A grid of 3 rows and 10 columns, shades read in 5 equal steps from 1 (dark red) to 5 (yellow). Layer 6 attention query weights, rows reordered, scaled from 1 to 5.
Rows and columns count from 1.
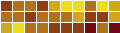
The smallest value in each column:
2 3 2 2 2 2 2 1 2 1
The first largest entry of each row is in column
6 7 2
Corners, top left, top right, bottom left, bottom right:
2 4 4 1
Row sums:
36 29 26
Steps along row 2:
same down up same same up down same up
